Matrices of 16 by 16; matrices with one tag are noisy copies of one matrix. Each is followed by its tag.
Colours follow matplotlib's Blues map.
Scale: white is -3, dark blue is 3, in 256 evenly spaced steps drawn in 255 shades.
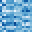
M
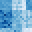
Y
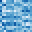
M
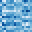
M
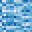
M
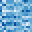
M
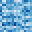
M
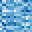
M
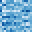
M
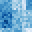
Y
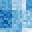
Y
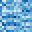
M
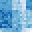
Y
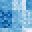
Y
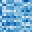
M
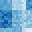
Y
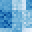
Y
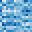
M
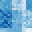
Y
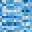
M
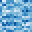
M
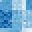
Y
